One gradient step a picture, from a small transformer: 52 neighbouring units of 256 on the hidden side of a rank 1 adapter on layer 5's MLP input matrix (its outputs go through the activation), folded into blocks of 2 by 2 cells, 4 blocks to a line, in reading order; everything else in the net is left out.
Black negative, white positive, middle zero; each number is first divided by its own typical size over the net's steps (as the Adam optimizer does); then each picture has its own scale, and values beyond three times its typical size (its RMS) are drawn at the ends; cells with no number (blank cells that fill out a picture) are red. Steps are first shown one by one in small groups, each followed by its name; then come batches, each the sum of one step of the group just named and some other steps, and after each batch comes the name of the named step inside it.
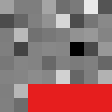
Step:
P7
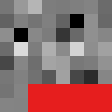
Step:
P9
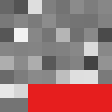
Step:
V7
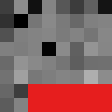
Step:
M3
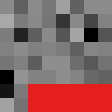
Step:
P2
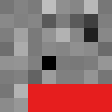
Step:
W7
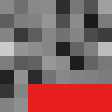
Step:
P2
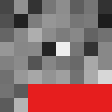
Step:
M3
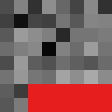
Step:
M3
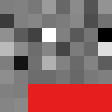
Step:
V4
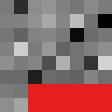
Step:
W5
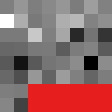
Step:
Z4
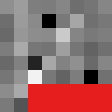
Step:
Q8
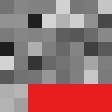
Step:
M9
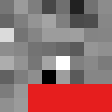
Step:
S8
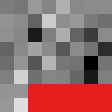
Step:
M9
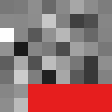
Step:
S8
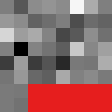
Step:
W5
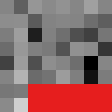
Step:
W5
